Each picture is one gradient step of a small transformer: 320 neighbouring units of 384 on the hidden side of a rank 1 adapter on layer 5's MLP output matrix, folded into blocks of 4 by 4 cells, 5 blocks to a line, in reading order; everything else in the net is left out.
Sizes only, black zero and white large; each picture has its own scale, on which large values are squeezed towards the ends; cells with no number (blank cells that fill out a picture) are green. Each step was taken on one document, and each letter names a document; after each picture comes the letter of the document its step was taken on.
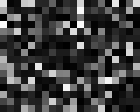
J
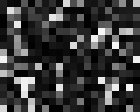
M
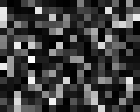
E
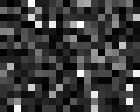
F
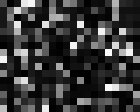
M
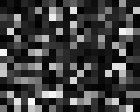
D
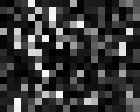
F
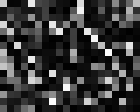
J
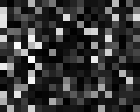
E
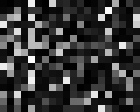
E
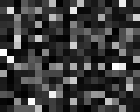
D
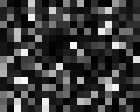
M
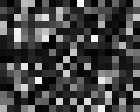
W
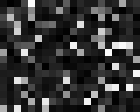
M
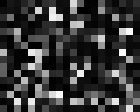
D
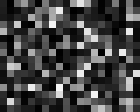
F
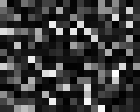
J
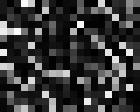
J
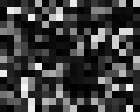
M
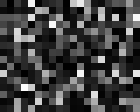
F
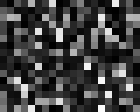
W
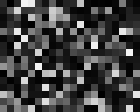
M
